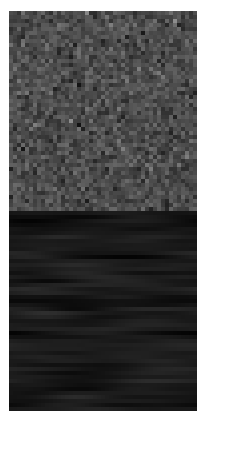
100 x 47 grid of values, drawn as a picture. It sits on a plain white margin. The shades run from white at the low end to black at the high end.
It is made of 2 by 1 panels. Panel 1,1: high, fine-grained. Panel 2,1: very high, streaked across, faint in contrast.
